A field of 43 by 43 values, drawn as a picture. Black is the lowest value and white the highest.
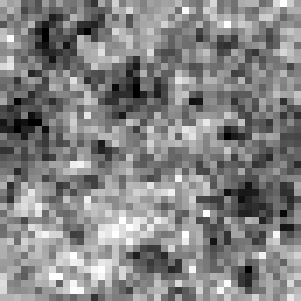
No single row or column stands out from its neighbours. The halves do not mirror each other. The texture is blotchy.
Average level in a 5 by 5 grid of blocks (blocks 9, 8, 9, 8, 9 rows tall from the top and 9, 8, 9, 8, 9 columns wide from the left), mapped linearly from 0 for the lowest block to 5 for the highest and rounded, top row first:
12333
12122
03331
44520
45233
